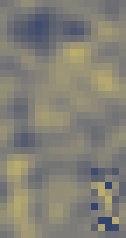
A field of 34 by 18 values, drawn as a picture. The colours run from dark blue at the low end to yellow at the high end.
Overall the values sit about 50% of the way up the scale. No single row or column stands out from its neighbours. There is no overall slope. In the bottom right lies a patch that is rougher than the rest. The bottom right is the roughest part. The halves do not mirror each other.
